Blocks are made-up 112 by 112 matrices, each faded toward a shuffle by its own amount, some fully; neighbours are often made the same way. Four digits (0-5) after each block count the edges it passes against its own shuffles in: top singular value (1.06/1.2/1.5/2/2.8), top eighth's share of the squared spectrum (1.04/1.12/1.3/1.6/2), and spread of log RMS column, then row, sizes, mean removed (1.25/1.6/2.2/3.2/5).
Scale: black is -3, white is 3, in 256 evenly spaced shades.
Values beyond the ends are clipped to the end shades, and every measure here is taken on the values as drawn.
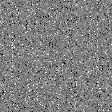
3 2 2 0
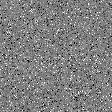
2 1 0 0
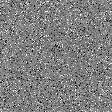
2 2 1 0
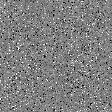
2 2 1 0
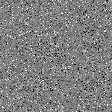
2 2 1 0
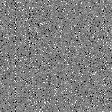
3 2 2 0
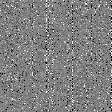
4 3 3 1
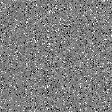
3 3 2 1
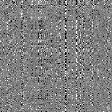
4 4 4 2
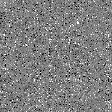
3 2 2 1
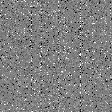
3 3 2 0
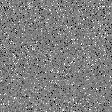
3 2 0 1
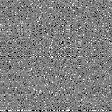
5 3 2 2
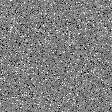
0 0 0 0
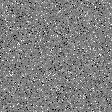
2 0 0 0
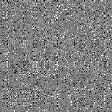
4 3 2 1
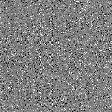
4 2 1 1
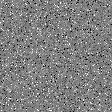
0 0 0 0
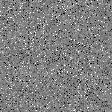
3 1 1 0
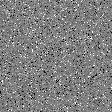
0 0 0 0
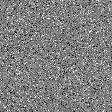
3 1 1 0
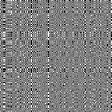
5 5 4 3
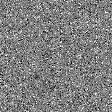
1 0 1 0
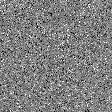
0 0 0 0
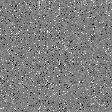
3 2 1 0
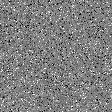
0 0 0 0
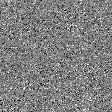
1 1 0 2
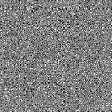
4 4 2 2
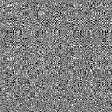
5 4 3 3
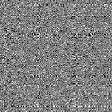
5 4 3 3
